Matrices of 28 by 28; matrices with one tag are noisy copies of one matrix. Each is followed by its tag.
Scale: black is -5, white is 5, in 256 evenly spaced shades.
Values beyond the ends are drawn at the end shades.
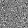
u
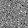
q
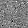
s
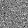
u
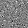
s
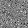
q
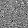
s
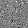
s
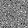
q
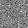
q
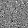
s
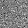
u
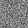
q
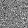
u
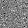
u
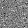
u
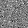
s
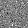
s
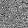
u
